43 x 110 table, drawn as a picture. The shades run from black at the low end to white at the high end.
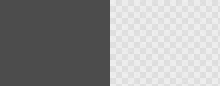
The table splits into one row of 2 panels. Panel 1,1: low, flat. Panel 1,2: very high, checkered, faint in contrast.
